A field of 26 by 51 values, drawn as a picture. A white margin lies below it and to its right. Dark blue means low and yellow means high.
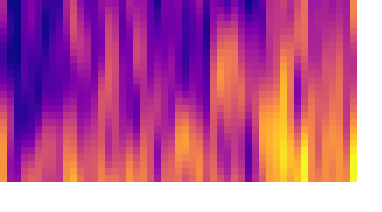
Ninth with the highest average: bottom right. Slope: up to the bottom right. Grain: streaks running down. Histogram: bell-shaped.
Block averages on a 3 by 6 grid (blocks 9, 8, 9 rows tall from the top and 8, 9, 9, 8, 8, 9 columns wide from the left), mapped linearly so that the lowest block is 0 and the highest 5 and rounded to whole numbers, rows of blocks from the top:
021123 | 022343 | 233345
